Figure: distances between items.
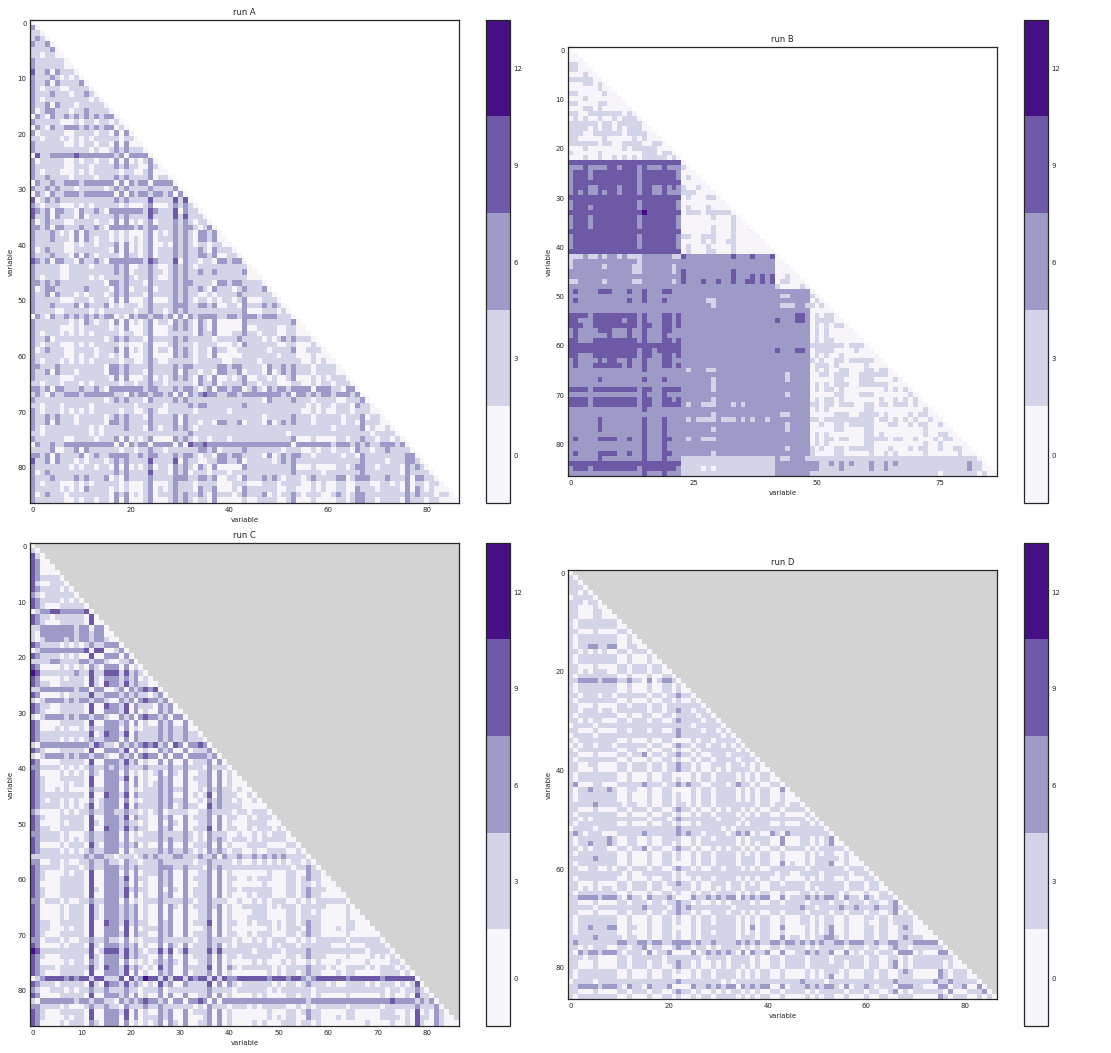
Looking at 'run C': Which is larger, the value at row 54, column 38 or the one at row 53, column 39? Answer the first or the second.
the first
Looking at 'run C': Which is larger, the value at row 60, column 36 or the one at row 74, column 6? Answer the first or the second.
the first
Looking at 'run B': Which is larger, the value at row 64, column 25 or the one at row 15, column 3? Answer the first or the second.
the first
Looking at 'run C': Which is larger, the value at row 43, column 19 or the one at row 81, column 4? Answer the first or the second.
the first
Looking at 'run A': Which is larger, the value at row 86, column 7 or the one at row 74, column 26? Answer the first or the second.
the second
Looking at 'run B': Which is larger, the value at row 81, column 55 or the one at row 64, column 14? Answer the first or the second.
the second
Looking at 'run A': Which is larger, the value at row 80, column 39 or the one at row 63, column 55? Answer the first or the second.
the second
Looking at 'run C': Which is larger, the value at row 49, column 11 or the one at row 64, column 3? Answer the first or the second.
the second
